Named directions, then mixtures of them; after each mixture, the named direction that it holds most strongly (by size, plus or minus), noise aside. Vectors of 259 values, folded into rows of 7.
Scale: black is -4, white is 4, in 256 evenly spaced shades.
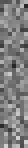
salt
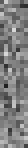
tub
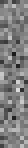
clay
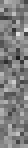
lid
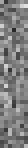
tub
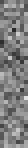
lid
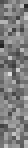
salt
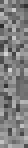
tub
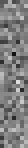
clay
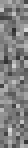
lid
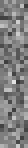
lid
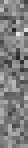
lid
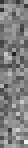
salt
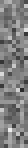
lid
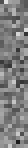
lid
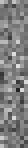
clay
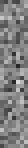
clay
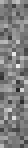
clay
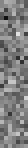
lid
